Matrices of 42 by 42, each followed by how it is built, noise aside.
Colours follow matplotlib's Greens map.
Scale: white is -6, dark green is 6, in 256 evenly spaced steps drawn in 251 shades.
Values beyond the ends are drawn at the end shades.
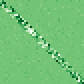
banded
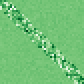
banded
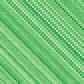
Toeplitz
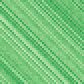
Toeplitz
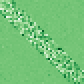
banded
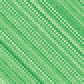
Toeplitz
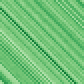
Toeplitz
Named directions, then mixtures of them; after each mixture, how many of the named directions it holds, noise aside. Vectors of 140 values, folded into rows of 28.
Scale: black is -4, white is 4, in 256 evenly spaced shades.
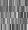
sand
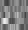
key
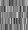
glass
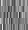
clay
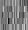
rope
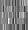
one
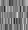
one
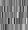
two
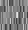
two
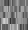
two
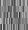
one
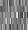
two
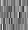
three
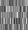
one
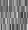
one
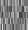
three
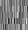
two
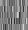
three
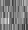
three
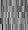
one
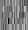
one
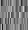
two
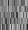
one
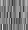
two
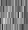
three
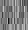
one
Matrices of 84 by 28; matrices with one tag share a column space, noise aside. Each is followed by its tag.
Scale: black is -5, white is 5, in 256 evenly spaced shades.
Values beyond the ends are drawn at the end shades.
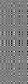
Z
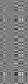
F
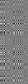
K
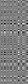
K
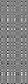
F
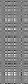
F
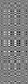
Z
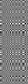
K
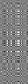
Z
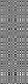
F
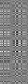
Z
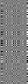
Z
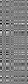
K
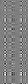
F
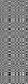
F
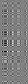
Z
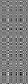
F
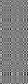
F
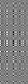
Z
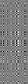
Z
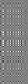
Z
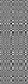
K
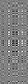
Z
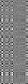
F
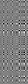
K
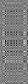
Z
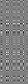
K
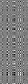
F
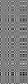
F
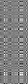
F
